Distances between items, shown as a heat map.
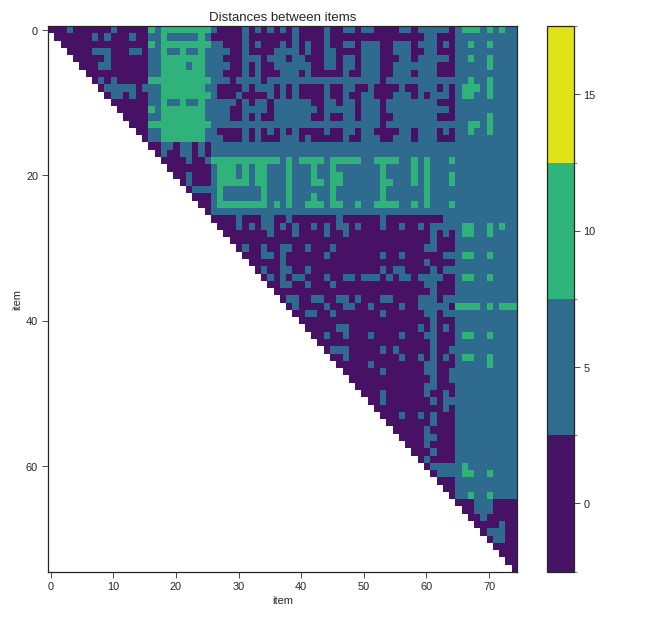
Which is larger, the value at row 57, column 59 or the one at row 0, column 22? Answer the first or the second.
the second
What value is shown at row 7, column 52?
5
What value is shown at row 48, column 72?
5
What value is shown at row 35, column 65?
5
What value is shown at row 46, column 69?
5
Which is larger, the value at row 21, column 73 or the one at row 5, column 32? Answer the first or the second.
the first
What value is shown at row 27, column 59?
5
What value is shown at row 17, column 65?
5
